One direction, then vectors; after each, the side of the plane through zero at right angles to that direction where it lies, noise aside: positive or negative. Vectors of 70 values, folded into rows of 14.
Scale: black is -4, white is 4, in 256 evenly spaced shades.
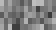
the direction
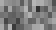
positive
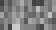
negative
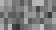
positive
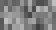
negative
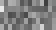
positive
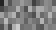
negative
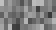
positive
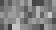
negative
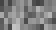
negative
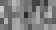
negative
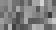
positive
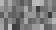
positive
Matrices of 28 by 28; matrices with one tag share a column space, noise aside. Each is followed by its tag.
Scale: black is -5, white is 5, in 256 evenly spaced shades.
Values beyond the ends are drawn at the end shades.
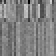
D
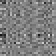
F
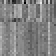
D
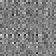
F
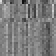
D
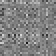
F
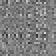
F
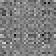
F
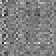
F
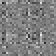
F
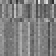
D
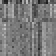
D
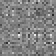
F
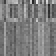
D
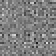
F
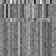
D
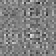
F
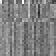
D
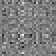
F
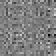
F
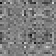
F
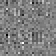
F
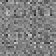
F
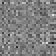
F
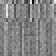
D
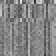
D
